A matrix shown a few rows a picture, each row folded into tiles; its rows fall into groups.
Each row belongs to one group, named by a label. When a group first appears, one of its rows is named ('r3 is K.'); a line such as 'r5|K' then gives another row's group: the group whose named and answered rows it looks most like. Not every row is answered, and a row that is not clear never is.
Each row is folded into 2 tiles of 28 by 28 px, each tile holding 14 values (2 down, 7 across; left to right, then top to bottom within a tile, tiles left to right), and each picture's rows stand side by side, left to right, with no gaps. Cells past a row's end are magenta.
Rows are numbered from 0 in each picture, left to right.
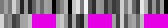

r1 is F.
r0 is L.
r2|F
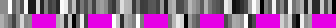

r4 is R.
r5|F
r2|L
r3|R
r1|L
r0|L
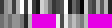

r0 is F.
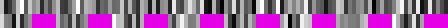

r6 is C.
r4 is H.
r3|C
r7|L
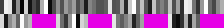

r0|L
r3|H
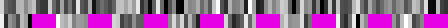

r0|R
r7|C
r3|R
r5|R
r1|C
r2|L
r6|H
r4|L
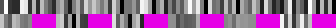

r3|F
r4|F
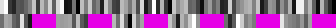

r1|R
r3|L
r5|F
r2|F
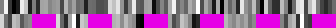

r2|R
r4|F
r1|H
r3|R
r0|C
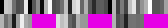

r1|F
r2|H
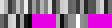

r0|R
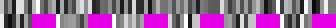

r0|H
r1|C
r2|C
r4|H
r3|H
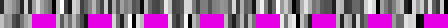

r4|H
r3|H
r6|R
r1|R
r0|L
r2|H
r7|R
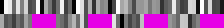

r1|C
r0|L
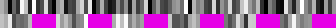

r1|C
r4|C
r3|L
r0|C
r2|C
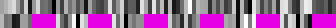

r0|L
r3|H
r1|H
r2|F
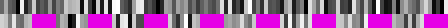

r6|F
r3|H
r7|H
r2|R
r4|C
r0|C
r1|F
